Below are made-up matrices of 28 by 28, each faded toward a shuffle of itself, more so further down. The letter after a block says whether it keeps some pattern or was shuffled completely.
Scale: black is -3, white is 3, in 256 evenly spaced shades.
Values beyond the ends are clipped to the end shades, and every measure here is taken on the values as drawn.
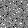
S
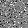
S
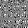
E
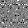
E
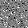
S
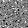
S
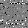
E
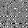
E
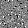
S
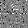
E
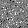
S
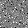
S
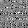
E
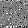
E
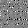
E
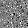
S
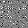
E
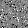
S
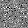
E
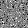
S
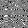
E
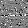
E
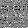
E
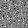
S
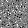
S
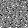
S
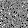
S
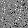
S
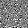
E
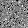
S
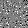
S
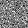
S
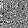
E
